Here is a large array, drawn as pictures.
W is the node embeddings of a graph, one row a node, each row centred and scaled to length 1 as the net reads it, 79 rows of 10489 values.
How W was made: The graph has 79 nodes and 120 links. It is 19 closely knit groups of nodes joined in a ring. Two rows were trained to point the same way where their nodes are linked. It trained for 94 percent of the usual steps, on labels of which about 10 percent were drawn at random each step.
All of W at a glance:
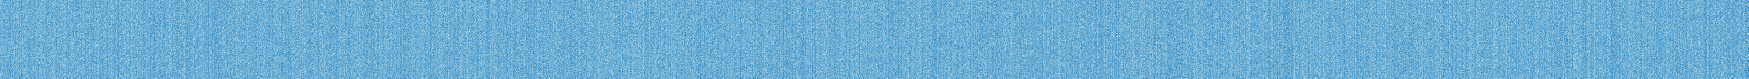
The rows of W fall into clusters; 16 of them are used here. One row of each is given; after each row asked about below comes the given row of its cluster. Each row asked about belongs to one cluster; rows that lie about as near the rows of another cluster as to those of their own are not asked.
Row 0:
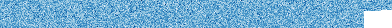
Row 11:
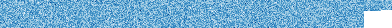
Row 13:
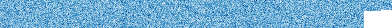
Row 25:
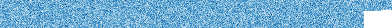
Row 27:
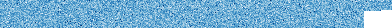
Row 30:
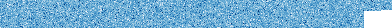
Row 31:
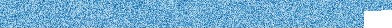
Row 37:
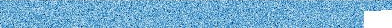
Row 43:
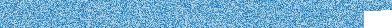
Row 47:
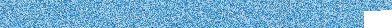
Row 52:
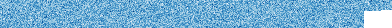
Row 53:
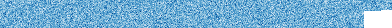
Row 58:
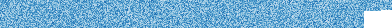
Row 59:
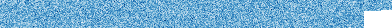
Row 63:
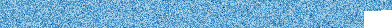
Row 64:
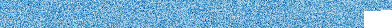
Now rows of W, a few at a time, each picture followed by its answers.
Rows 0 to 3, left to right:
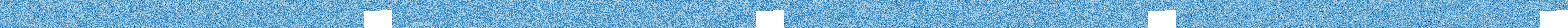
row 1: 63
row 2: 31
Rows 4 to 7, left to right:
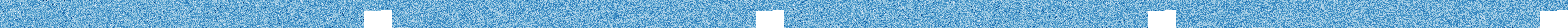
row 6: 0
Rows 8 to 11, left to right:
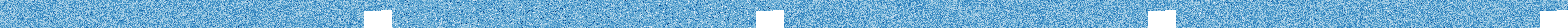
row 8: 25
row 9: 37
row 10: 31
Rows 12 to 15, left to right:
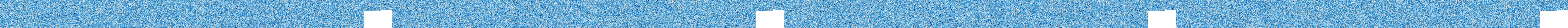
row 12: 13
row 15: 37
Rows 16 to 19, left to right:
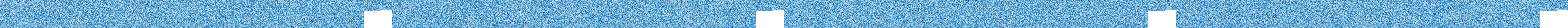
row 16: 27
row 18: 25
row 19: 64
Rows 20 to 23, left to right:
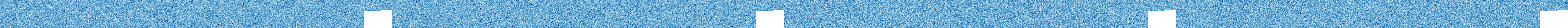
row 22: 47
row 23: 27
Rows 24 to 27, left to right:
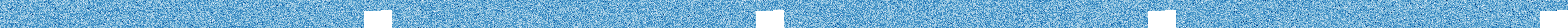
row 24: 59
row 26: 58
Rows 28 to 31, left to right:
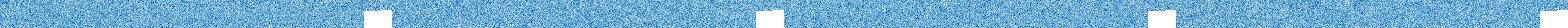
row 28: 58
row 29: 47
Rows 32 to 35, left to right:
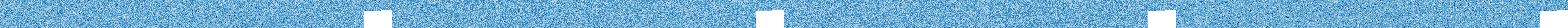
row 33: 58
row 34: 13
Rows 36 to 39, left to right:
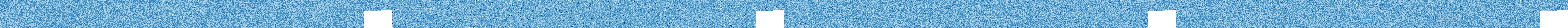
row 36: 58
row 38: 11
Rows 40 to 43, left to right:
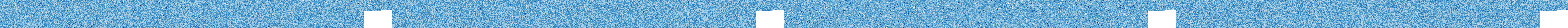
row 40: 63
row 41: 11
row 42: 43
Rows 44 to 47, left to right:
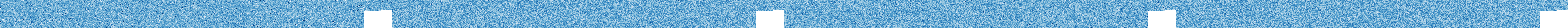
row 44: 11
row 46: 59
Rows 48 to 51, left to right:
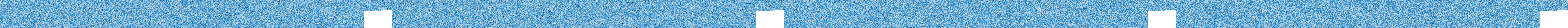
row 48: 47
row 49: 64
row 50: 52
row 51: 25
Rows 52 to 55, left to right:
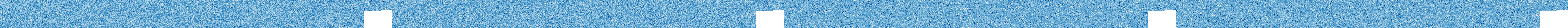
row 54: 43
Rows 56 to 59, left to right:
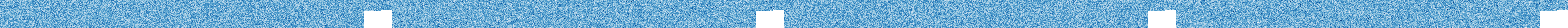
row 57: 30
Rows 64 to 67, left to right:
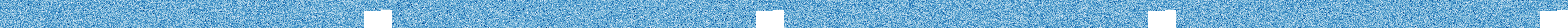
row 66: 64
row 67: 53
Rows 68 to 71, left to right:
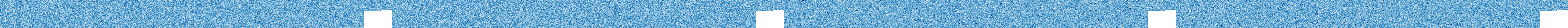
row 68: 30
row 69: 52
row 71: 30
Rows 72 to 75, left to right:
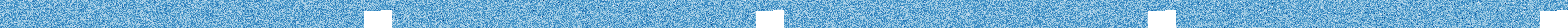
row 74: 25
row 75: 63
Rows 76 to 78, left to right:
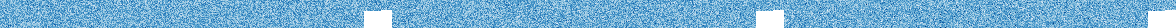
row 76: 63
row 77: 31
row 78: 59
